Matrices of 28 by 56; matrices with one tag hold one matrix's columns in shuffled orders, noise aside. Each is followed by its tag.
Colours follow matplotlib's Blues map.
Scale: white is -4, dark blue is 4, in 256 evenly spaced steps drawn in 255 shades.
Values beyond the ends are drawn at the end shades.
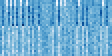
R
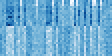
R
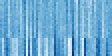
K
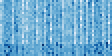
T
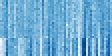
K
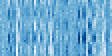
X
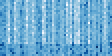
T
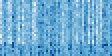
T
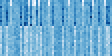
R
